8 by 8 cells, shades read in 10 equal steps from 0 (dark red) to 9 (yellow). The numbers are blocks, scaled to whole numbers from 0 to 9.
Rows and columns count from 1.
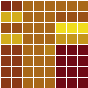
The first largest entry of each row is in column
3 1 6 1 5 3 3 3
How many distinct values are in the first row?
3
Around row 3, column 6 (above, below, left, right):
3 6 4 9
